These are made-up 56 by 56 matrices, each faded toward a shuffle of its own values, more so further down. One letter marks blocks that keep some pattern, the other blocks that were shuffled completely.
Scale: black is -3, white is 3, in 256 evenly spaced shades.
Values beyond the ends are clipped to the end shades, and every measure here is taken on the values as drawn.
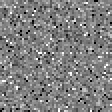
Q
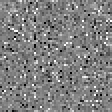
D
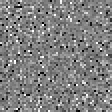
D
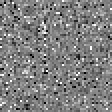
D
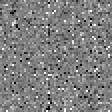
D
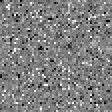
D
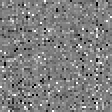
D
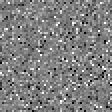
D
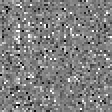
D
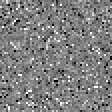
Q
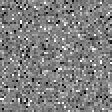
D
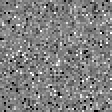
Q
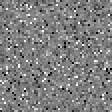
Q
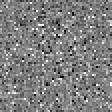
D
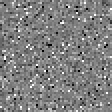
Q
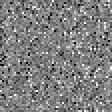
Q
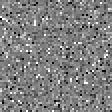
Q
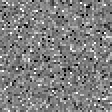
Q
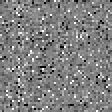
D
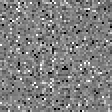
D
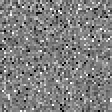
D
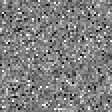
Q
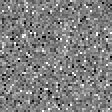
Q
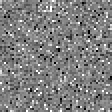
Q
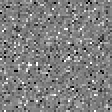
D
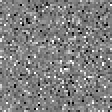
D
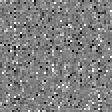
D
